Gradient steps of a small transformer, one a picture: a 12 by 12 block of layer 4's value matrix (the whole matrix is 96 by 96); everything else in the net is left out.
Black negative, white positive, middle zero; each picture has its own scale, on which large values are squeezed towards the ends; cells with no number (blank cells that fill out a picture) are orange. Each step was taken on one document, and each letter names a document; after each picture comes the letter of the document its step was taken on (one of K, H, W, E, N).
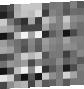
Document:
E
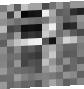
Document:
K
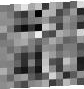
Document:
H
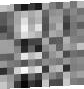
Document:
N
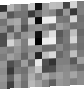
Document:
H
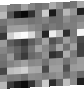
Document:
N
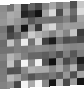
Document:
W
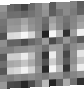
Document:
N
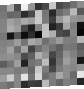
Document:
K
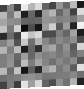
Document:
W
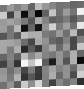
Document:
W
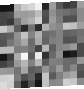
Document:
E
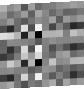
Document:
H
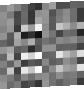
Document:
K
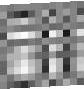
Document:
N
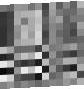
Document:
E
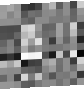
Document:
W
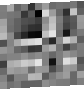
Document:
K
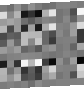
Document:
W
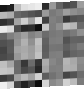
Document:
E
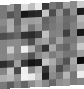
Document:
K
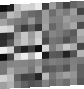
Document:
E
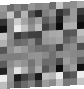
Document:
K
